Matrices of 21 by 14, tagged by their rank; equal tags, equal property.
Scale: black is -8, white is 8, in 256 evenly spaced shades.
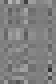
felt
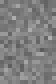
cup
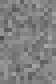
cup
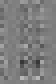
felt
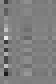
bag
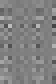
felt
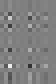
bag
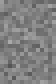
cup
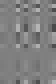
bag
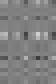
bag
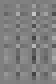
bag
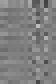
felt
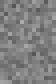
cup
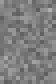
cup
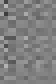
felt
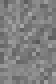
cup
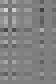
bag
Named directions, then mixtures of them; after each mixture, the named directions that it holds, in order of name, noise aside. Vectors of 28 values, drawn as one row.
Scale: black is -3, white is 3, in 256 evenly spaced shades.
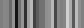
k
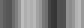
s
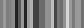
k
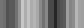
s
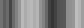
s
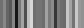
k, s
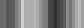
s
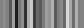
k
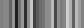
k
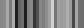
k, s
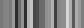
k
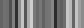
k, s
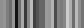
k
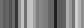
k, s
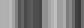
s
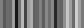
k, s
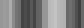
s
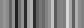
k
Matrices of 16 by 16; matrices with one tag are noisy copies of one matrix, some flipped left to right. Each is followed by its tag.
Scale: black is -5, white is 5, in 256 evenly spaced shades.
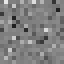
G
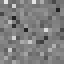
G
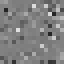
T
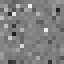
T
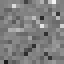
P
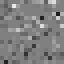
P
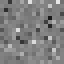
G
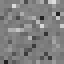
P
